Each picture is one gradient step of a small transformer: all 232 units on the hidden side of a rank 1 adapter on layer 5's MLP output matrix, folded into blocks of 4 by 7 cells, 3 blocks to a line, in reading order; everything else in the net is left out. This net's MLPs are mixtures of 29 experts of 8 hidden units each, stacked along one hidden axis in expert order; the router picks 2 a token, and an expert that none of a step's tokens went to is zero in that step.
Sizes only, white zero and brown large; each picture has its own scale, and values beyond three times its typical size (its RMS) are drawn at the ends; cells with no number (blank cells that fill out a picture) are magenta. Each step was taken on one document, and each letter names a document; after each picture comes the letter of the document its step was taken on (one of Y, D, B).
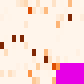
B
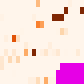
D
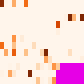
B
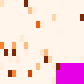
B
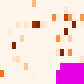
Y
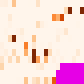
D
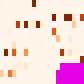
Y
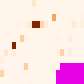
Y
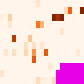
D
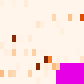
B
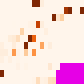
D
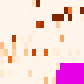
D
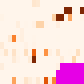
D
